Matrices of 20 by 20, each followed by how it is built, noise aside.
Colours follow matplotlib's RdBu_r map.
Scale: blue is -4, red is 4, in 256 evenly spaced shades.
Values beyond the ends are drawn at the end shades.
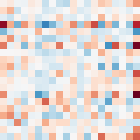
low rank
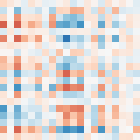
low rank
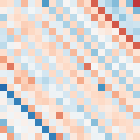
Toeplitz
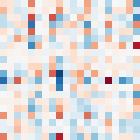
low rank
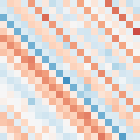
Toeplitz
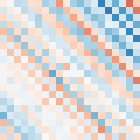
Toeplitz
